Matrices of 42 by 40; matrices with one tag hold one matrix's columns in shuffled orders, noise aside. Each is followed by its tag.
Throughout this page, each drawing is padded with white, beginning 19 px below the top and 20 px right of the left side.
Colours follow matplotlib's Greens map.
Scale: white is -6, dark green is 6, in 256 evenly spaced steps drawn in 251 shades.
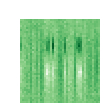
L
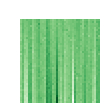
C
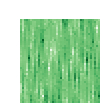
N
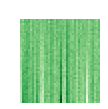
C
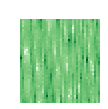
N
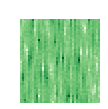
N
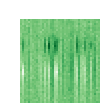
L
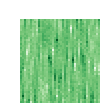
N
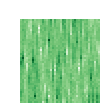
N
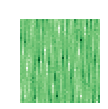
N
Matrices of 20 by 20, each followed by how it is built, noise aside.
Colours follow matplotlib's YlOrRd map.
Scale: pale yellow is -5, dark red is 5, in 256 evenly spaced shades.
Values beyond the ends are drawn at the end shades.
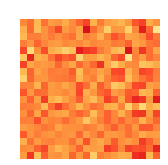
low rank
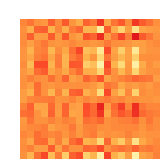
low rank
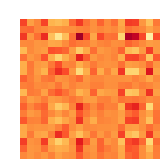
low rank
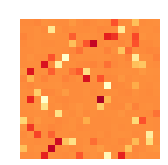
sparse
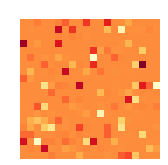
sparse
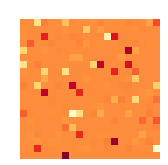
sparse
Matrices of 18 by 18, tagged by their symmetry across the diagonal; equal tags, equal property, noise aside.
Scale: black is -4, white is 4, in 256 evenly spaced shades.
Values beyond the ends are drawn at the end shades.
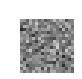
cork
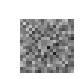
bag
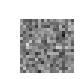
cork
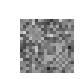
bag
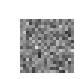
cork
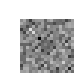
bag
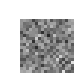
bag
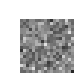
bag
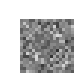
bag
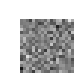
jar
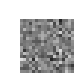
jar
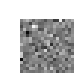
jar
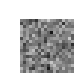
cork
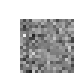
cork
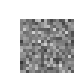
cork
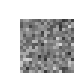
jar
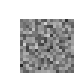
bag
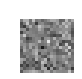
jar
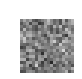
jar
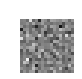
jar
